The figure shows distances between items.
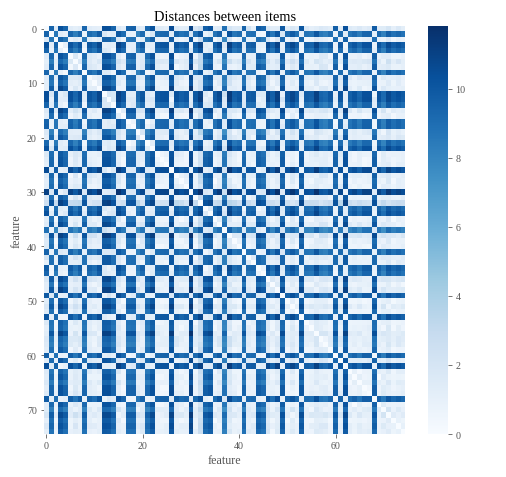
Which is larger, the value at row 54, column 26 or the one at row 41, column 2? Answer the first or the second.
the first
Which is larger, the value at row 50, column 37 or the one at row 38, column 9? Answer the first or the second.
the first
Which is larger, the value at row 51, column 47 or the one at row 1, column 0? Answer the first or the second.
the second
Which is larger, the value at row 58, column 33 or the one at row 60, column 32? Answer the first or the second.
the second
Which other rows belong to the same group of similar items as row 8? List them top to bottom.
1, 3, 4, 12, 13, 14, 17, 18, 21, 22, 26, 30, 33, 34, 37, 41, 44, 45, 49, 53, 60, 62, 68
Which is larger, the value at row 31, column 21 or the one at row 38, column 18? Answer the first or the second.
the second
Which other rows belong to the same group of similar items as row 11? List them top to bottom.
0, 2, 5, 6, 7, 9, 10, 15, 16, 19, 20, 23, 24, 25, 27, 28, 29, 31, 32, 35, 36, 38, 39, 40, 42, 43, 46, 47, 48, 50, 51, 52, 54, 55, 56, 57, 58, 59, 61, 63, 64, 65, 66, 67, 69, 70, 71, 72, 73, 74
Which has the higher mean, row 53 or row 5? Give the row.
53
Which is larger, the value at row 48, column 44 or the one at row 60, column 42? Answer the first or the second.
the first
